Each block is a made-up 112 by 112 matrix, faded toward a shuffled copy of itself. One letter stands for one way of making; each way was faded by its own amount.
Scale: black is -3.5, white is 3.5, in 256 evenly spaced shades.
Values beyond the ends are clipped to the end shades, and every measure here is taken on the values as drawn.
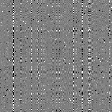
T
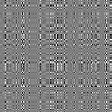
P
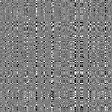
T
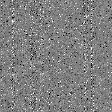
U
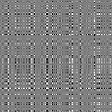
P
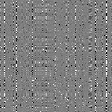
T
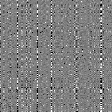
T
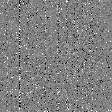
U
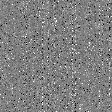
U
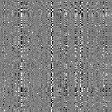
T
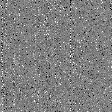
U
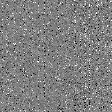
U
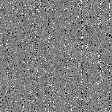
U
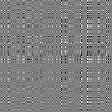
P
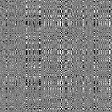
T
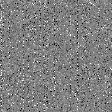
U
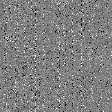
U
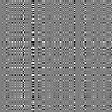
P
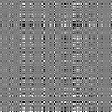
P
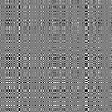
P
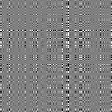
P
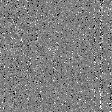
U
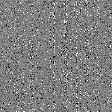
U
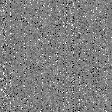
U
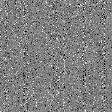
U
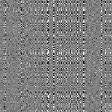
T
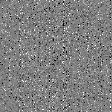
U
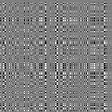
P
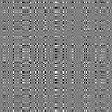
P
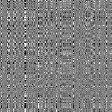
T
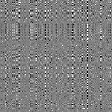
T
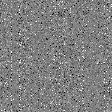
U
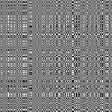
P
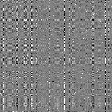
T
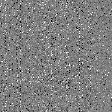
U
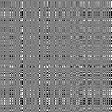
P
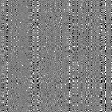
T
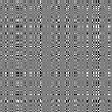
P
